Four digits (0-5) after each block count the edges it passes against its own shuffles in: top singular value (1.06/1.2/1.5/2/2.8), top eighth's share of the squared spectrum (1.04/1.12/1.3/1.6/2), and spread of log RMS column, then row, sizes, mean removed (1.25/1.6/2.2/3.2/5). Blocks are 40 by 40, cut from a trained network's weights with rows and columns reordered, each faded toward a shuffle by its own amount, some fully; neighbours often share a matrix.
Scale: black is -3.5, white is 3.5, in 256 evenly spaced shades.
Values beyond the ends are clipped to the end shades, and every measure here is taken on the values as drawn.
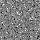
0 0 0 0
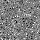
0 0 0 0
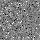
0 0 0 0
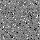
0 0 0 0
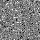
1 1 0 0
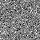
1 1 0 0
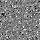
0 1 0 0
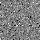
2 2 0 1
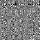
3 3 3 1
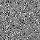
2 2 1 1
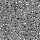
0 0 0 0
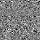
2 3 0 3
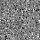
2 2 0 2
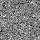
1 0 0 0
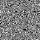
2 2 0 2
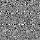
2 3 0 3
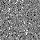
0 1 1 0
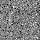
0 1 0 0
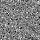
1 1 0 0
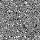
1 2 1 1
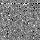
3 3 0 1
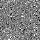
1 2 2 0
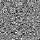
3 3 1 1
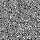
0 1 0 0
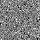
1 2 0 0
